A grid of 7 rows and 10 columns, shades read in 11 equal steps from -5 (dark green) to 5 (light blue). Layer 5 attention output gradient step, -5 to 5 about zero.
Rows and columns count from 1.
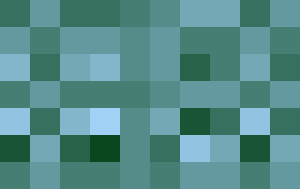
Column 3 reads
-2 1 2 -1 3 -3 -1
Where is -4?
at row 5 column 7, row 6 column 1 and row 6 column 9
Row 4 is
-1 1 -1 -1 -1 0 1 1 -1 1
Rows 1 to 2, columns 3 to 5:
-2 -2 -1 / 1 1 0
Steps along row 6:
up down down up down up down down up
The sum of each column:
0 0 -1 0 -2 1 0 2 -1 0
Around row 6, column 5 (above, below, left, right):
0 0 -5 -2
